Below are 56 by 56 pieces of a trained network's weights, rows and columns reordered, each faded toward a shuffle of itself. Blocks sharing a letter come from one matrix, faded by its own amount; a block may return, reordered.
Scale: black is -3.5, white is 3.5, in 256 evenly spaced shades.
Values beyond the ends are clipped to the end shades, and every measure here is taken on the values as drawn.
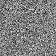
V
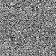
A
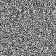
V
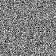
V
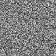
A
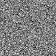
V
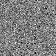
V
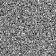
V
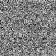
A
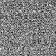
A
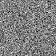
V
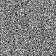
V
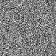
A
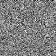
A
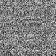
A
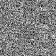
A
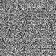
A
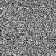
A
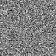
A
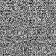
A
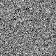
V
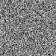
V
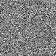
V
